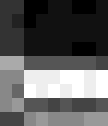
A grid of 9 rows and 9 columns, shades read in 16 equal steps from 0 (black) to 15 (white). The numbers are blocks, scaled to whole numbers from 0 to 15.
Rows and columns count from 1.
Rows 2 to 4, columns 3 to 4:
0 1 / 1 1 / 1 1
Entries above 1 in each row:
2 2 2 2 9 9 9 9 9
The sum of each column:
50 48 49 50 50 51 49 48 52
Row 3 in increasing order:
1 1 1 1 1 1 1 3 3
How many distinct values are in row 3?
2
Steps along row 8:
up down same down up down same up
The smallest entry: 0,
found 7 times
